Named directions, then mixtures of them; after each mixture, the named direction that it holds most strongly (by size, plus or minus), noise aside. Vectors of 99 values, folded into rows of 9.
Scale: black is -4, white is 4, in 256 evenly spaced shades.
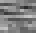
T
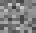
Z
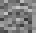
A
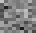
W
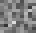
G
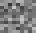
Z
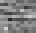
T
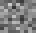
Z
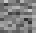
A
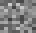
Z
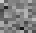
W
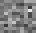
G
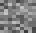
Z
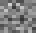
Z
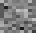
W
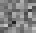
G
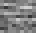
T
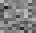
W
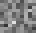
G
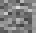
A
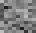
W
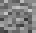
A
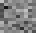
W
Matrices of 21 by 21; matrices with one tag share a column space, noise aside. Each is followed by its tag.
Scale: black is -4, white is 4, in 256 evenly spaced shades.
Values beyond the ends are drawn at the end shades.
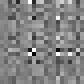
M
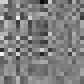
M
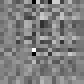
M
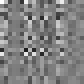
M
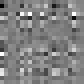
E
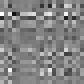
E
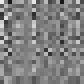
M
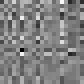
M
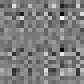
E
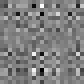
E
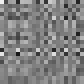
M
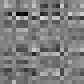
E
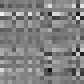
E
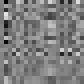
M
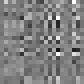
M
